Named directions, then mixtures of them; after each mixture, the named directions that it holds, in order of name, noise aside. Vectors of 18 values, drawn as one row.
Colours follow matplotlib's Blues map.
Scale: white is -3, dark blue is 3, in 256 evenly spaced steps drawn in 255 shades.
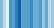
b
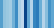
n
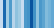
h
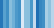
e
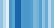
b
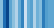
b, n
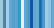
b, e, h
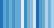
e, n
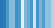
e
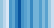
b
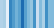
b, e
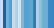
b, e, h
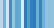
b, h, n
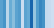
b, e, h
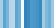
e, h, n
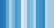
e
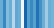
e, h, n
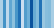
b, e, h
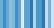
e, h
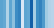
b, e, h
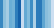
b, e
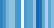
e, h, n
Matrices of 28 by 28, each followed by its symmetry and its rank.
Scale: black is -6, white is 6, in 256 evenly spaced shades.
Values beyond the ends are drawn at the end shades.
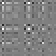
symmetric, rank two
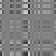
neither, rank one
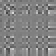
symmetric, rank two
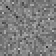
symmetric, full rank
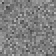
symmetric, full rank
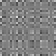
symmetric, rank two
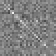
symmetric, rank five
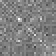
symmetric, rank five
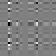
neither, rank one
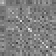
symmetric, rank five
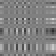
neither, rank one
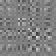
symmetric, rank two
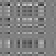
neither, rank one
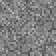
symmetric, full rank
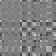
symmetric, rank two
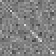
symmetric, rank five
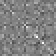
symmetric, rank five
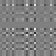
neither, rank one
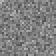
symmetric, full rank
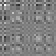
symmetric, rank two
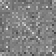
symmetric, rank five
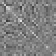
symmetric, rank five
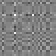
symmetric, rank two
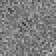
symmetric, full rank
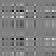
neither, rank one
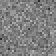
symmetric, full rank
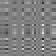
neither, rank one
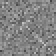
symmetric, full rank
